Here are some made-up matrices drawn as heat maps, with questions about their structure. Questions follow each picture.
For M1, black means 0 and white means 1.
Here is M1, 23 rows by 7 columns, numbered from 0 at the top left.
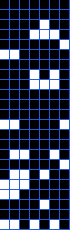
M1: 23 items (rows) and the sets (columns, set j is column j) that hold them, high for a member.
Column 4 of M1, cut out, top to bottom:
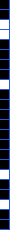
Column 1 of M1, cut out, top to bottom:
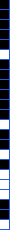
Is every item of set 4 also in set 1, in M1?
no
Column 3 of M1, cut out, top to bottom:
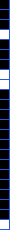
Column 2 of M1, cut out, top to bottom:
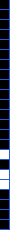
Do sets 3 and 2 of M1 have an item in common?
no
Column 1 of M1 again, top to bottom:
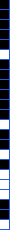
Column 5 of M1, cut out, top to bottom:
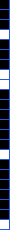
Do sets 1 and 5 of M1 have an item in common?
yes
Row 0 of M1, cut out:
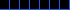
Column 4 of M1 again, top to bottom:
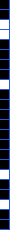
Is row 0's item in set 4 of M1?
no
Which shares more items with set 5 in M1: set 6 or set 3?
set 3
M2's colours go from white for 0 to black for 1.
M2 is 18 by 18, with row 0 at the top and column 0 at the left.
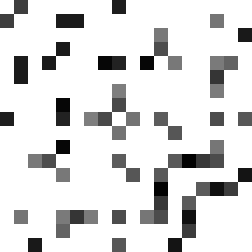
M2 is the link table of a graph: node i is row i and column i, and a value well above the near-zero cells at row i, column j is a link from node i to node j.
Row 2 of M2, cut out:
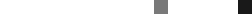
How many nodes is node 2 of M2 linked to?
2
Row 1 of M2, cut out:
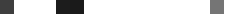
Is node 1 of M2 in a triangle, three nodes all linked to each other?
yes
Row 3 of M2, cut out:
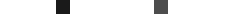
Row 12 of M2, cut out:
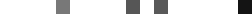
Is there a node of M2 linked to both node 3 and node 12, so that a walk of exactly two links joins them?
yes
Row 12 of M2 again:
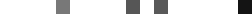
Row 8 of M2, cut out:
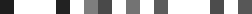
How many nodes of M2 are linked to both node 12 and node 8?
4
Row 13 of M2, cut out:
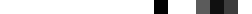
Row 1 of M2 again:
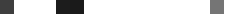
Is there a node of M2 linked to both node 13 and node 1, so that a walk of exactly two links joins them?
yes
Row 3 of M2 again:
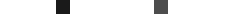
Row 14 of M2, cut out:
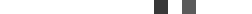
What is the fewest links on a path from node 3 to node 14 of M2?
2
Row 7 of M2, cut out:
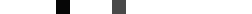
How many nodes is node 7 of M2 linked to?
2
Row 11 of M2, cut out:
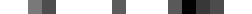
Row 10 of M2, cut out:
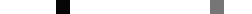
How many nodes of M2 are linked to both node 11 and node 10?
1
